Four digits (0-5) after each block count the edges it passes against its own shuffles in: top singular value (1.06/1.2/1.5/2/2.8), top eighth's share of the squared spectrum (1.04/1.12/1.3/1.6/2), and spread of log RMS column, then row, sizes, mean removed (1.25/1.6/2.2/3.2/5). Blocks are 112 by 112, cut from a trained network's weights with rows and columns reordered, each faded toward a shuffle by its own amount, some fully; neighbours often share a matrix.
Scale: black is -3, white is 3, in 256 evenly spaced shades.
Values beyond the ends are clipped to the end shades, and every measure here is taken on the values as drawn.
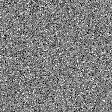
1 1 0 0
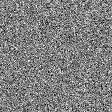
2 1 0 0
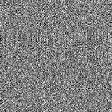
4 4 2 2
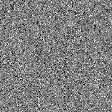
3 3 2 1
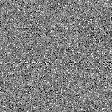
2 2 1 1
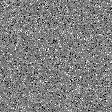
0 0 0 0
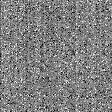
3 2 0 2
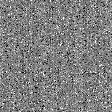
2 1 0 1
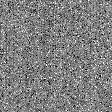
1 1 0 0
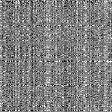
4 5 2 4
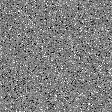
0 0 0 0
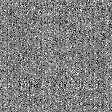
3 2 0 2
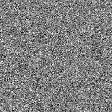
3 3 0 1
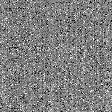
2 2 0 1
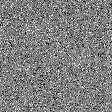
0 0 0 0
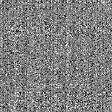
3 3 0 3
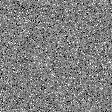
0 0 0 0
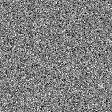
2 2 0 0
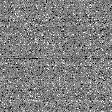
2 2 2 1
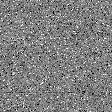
1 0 0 0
